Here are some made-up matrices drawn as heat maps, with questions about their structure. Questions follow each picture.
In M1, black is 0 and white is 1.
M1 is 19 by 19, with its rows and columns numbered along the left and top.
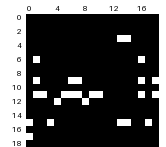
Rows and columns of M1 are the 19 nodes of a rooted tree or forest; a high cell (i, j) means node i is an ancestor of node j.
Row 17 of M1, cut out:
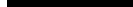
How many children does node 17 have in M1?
1
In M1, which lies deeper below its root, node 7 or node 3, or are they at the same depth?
node 7
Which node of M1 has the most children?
11
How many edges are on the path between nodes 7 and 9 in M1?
1
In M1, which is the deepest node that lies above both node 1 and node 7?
9
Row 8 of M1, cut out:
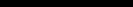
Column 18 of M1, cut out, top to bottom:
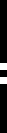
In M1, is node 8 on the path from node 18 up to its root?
no
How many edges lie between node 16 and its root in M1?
3
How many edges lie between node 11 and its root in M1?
0
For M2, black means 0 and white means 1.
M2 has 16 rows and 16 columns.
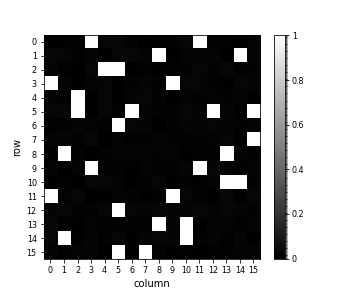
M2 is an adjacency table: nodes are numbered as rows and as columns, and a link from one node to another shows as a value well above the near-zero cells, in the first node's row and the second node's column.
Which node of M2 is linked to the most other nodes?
node 5
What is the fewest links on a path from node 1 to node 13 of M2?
2
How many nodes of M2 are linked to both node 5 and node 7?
1
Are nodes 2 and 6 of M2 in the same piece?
yes
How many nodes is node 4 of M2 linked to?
1
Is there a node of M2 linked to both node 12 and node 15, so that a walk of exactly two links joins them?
yes
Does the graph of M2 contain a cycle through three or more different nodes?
yes
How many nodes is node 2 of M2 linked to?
2
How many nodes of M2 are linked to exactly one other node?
4
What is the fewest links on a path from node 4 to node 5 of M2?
2
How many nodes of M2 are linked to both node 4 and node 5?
1
